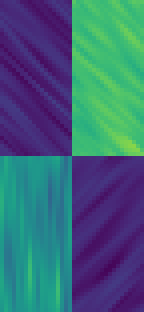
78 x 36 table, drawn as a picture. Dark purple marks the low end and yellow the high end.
The table splits into 2 rows of 2 panels. Panel 1,1: very low, slanting down to the right, faint in contrast. Panel 1,2: high, slanting down to the right, faint in contrast. Panel 2,1: middling, streaked downward. Panel 2,2: very low, slanting up to the right, faint in contrast.
